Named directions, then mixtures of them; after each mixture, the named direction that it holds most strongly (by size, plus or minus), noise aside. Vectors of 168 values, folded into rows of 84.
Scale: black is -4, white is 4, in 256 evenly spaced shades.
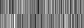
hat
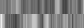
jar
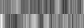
jar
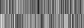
hat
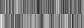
jar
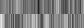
jar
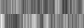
jar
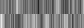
jar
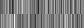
hat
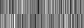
hat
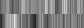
jar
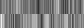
jar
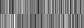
hat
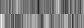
jar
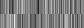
hat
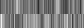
jar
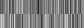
hat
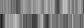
jar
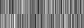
hat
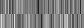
hat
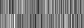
hat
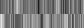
jar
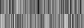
hat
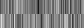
hat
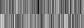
hat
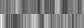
jar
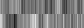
jar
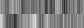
jar
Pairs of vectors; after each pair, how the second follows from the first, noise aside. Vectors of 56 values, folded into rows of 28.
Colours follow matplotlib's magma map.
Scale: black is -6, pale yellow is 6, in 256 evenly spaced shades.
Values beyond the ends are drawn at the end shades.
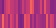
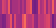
reversed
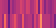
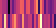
scaled up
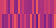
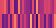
scaled up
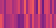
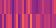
reversed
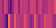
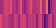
reversed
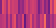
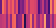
scaled up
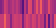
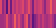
reversed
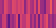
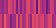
reversed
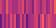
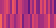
reversed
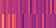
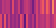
reversed
